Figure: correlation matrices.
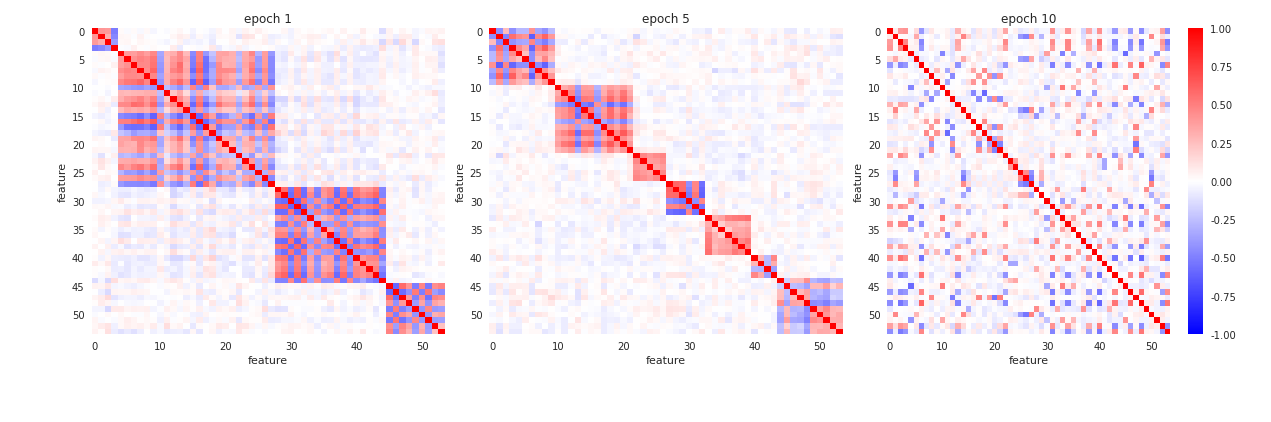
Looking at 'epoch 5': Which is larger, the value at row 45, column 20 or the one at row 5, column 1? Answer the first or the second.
the second
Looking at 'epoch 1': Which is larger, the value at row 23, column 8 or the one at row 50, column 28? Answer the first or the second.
the first
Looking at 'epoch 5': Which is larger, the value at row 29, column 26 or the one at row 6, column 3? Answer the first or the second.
the first
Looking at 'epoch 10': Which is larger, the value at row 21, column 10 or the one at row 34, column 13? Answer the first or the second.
the second
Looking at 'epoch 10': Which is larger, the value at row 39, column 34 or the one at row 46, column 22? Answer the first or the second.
the first
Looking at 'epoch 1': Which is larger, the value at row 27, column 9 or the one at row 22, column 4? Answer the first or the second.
the second
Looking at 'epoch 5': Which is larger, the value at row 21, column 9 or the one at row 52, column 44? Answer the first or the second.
the first
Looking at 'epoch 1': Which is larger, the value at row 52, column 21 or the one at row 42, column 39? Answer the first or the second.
the first
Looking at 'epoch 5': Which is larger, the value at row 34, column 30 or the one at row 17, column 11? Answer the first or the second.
the second
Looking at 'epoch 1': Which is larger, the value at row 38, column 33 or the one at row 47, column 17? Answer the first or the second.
the first
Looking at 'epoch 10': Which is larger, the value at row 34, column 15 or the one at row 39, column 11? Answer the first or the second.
the first
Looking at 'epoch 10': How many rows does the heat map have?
54
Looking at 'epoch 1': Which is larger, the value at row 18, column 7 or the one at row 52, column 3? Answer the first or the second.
the second
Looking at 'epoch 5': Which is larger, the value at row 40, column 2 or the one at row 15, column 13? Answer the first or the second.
the first
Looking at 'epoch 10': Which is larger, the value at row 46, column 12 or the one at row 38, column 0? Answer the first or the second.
the second
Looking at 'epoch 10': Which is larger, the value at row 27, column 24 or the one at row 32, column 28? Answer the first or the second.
the second
